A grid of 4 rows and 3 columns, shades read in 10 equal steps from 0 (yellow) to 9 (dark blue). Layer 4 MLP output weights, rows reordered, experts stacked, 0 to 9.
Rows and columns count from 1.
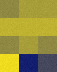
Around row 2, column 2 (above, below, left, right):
3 3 2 2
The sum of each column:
10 17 16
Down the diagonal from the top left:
4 2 4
